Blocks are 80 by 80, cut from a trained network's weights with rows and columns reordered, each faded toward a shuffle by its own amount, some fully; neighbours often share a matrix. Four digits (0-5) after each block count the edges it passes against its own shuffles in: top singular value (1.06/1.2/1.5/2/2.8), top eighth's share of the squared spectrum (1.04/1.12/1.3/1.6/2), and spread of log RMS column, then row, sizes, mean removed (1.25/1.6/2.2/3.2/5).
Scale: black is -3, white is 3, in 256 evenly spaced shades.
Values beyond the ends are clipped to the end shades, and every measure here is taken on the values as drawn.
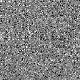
3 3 1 2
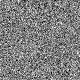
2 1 0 0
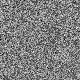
0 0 0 0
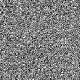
3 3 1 1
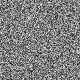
0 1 0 0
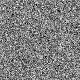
2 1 0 0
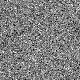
2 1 0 0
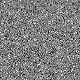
3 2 0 1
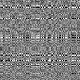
5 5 2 4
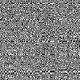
4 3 1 3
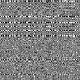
5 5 2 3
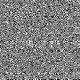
4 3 0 2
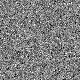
0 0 0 0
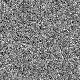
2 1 0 0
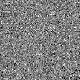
3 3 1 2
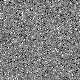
0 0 0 0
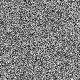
0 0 0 0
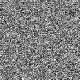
3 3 1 1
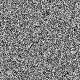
2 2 0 0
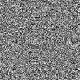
3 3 1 1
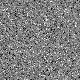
1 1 0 0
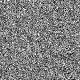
2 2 0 0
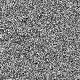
1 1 0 0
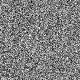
2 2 0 0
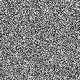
2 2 0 0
